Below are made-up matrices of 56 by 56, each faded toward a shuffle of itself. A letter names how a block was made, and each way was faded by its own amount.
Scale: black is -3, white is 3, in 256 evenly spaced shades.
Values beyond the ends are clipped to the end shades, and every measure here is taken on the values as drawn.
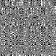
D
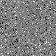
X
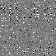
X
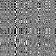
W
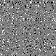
X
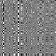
W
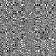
D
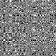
D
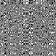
D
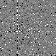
X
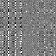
W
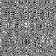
D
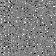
X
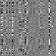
W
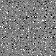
X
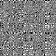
D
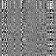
W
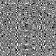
D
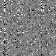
X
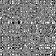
D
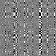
W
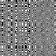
W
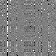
W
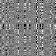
W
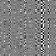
W
